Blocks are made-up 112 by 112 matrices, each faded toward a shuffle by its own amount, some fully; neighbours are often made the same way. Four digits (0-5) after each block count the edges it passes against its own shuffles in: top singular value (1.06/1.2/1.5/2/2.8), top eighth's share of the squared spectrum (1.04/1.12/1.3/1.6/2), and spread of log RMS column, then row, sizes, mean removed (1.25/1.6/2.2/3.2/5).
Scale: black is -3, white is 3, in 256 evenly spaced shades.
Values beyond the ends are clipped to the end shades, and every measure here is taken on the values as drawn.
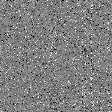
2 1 1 0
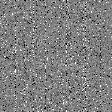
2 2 3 0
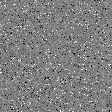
0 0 0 0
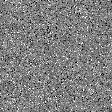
2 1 1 0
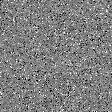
0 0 0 0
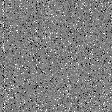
3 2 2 0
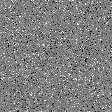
1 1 0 0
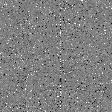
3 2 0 0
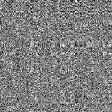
4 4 2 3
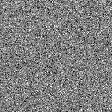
3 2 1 1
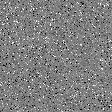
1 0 0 0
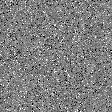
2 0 0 0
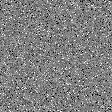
2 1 0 0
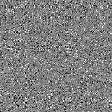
4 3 2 2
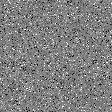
0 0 0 0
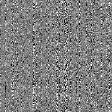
4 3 4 1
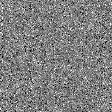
2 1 2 0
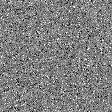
0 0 0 0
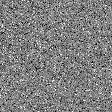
1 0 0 0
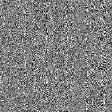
3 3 4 0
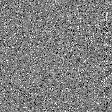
1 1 2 0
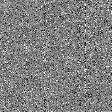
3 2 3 0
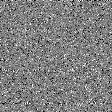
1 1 0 2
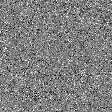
0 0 0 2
